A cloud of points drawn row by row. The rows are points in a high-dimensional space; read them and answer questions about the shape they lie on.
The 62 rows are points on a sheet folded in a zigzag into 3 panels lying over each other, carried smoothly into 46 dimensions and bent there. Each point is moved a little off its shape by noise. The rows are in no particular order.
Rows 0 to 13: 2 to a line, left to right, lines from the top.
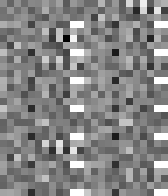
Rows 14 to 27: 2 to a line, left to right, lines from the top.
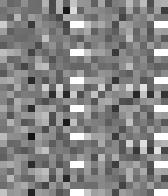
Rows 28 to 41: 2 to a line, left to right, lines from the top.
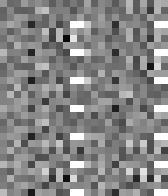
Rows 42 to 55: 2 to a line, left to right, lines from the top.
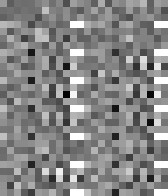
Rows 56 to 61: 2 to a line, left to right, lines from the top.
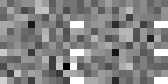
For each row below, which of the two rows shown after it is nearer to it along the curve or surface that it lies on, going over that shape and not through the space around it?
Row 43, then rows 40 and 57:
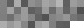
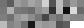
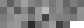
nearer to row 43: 57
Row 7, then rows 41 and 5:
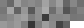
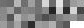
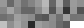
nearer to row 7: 5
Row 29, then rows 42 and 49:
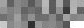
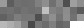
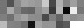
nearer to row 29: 42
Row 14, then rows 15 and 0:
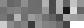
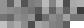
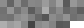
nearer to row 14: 15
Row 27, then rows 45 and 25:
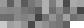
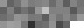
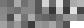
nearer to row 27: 25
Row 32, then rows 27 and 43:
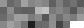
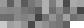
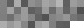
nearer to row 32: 43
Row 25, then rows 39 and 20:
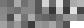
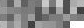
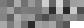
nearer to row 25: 39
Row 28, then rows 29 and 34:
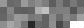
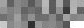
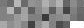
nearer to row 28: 34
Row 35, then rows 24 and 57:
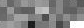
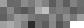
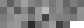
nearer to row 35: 57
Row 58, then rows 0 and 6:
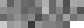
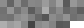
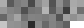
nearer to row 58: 6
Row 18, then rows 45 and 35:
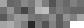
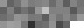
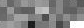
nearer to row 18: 45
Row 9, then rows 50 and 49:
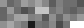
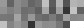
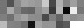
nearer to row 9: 49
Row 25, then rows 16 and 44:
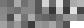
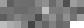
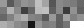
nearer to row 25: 16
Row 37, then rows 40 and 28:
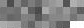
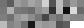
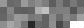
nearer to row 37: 28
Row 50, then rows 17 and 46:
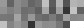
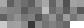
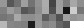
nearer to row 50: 17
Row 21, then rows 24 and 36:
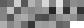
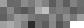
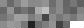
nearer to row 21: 36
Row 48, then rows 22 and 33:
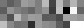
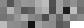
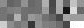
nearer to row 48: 33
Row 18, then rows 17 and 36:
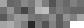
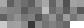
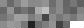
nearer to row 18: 36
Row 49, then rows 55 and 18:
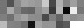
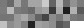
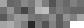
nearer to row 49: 55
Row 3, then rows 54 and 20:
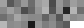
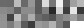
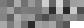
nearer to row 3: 20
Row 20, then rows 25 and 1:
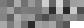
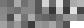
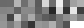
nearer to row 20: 1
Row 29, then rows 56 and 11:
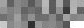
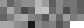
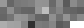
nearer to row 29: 11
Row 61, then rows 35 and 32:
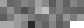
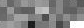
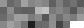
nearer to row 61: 32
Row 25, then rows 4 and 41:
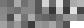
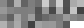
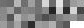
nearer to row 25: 4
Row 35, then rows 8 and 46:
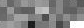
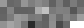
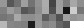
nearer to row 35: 8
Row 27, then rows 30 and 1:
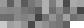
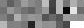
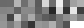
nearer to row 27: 1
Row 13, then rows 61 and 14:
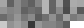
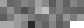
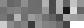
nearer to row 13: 14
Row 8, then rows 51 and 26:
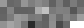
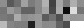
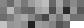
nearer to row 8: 26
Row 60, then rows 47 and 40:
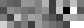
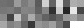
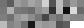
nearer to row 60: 47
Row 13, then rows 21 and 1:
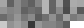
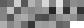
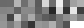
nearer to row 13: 1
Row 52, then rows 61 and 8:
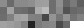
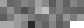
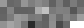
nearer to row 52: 8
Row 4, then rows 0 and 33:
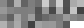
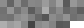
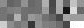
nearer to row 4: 33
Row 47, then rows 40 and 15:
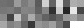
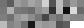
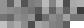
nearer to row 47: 15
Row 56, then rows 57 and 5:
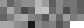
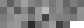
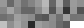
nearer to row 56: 57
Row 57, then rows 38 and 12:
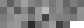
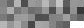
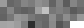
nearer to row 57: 12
